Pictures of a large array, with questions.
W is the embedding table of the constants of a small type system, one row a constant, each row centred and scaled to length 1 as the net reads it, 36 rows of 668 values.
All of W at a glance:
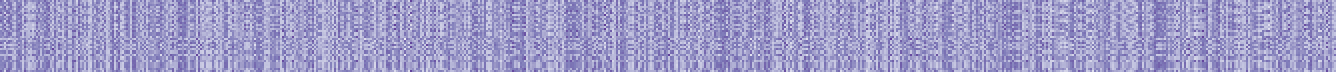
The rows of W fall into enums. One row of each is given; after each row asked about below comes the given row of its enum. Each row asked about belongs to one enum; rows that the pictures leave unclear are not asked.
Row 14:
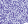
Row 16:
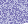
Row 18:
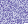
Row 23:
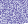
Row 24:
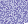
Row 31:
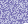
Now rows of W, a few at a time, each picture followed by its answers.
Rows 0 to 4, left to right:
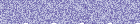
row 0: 23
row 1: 31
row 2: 16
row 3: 14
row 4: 31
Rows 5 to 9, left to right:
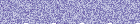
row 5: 18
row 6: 23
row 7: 14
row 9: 31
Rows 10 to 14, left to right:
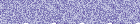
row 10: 23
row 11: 16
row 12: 14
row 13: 16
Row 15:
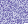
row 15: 18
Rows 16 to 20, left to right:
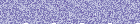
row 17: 16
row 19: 24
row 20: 31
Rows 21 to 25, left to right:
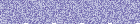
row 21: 23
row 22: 24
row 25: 31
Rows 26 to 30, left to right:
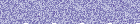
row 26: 31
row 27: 24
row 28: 16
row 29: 16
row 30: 18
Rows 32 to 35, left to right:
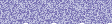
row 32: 31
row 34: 16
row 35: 23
